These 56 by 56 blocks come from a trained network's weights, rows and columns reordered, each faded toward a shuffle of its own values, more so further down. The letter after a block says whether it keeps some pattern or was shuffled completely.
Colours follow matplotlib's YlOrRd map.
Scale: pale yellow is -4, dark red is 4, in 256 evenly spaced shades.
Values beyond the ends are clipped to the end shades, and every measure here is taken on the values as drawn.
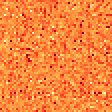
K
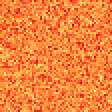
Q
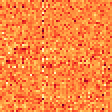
K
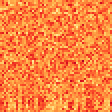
K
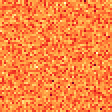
Q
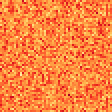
K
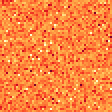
Q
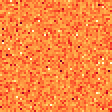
Q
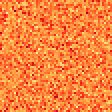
Q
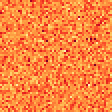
K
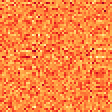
K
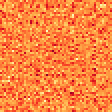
K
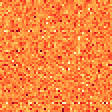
K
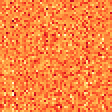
K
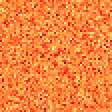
Q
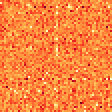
K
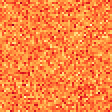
Q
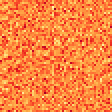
K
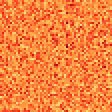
K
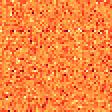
K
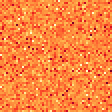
Q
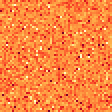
Q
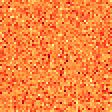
Q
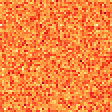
Q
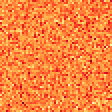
Q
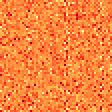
K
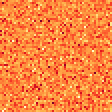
Q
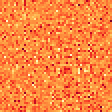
K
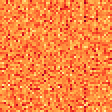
K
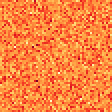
Q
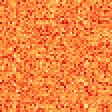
K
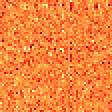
K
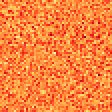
K
